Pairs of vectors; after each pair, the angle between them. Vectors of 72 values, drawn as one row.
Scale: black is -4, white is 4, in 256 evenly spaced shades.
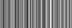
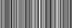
partly opposed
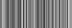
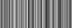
orthogonal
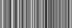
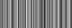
partly opposed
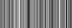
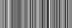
partly opposed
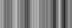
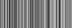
partly opposed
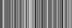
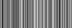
orthogonal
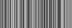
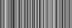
partly opposed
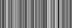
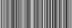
partly opposed
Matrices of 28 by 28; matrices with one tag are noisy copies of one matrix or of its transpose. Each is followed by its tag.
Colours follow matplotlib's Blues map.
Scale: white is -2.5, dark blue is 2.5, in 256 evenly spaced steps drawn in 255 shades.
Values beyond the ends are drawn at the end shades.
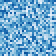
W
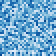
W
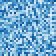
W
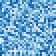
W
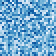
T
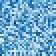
W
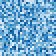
T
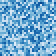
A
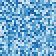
T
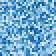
A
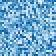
W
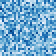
T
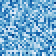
W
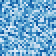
W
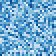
W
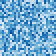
T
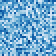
W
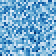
A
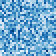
T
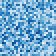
A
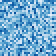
W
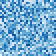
T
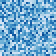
T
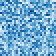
T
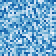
W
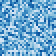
W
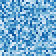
T
